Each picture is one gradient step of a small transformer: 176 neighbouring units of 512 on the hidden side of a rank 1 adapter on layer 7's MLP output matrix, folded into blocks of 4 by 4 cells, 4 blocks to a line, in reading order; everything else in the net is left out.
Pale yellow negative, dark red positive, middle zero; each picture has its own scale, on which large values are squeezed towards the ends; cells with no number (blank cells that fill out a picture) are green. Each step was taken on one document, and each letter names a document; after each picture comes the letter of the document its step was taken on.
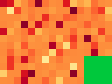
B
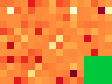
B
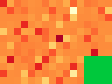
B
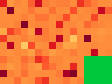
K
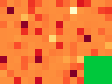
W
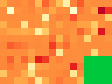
B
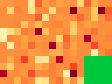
K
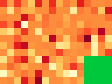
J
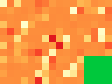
J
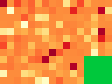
K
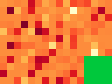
B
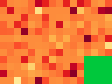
W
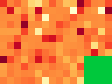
W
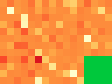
W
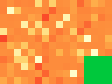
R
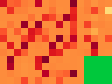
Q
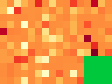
R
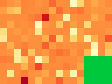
R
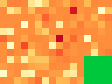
K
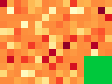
K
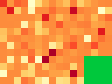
K
